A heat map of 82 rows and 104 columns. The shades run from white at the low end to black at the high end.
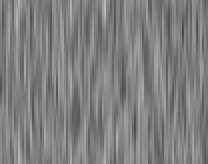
No overall slope runs across the table. Overall the values sit about 50% of the way up the scale. The histogram is bell-shaped. The halves do not mirror each other. Streaks run downward.
